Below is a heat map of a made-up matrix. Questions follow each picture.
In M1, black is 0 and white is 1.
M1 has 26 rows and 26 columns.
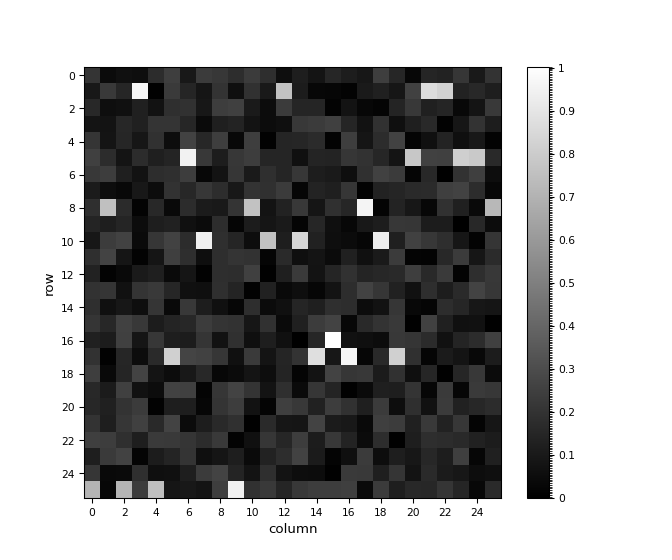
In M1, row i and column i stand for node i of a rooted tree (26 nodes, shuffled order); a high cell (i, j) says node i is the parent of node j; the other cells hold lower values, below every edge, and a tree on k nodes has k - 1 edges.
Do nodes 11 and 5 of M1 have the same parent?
no
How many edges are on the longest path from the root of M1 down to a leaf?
3
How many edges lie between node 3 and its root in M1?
2
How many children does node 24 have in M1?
0
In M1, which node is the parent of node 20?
5
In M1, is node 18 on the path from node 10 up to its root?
no
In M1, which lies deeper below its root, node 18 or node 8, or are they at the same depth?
node 18
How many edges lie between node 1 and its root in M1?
1
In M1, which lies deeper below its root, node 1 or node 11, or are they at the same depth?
node 11
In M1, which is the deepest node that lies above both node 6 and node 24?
5
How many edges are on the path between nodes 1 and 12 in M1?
1
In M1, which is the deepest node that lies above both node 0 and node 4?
25
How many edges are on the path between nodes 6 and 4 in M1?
5
